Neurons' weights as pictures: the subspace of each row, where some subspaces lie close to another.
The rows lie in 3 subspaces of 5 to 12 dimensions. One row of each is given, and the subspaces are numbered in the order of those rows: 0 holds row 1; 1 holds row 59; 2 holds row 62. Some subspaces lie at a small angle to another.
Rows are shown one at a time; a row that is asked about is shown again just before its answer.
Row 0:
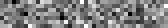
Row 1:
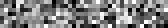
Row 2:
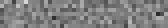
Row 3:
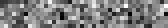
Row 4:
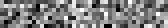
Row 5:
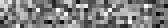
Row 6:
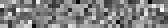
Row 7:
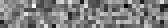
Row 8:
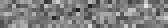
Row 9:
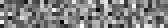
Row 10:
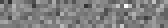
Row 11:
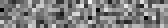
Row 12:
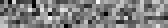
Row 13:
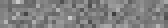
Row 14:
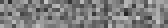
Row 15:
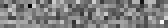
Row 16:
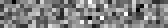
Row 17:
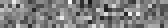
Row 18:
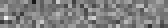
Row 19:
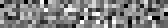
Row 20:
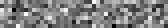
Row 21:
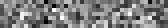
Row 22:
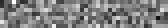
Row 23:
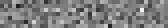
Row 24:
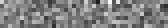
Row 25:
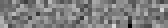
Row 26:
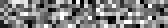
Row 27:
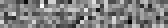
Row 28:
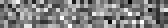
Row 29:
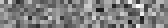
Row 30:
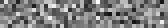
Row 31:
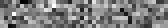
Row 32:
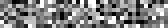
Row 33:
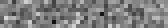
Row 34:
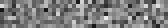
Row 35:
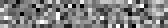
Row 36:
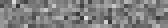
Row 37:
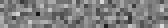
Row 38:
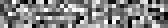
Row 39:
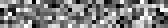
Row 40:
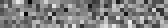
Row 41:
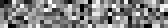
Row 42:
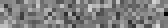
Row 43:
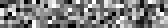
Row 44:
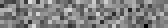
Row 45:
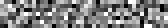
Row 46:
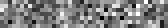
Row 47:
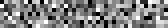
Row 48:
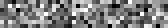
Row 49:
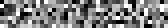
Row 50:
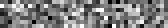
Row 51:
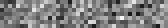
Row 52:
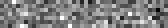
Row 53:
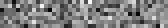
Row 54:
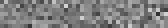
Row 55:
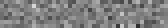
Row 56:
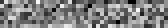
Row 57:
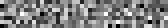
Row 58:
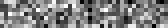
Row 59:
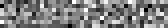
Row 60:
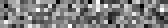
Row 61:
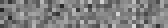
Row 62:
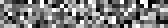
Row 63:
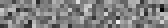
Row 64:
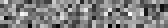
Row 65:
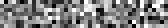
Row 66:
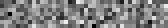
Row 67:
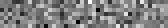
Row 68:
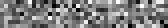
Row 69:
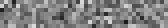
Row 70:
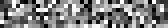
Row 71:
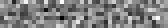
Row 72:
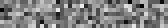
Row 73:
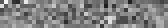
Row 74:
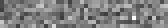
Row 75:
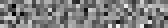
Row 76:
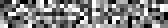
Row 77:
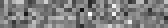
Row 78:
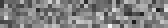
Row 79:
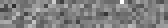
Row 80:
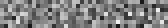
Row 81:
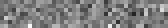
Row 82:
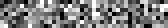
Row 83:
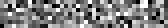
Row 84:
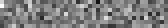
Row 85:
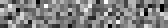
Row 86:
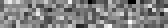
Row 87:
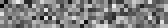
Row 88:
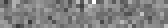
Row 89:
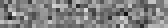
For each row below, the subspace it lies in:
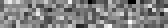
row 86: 0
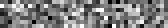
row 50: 0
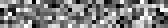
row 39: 2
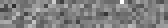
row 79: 0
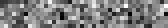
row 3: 2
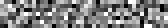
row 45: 1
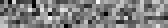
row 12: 0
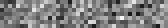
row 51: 0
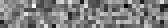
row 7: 1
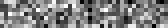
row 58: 0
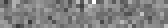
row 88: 0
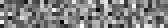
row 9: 1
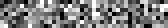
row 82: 2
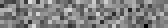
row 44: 2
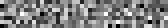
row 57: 1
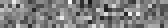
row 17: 0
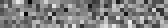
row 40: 0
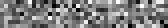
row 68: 0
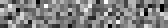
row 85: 2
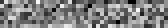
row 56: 0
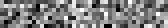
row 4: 0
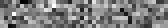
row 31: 2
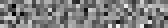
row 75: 1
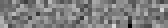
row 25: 2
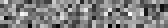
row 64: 2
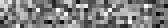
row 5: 0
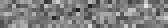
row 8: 0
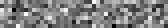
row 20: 0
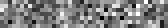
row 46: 0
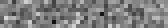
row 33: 2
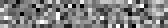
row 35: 1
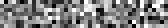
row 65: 0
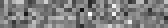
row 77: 0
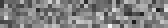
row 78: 0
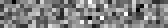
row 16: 1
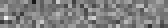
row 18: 1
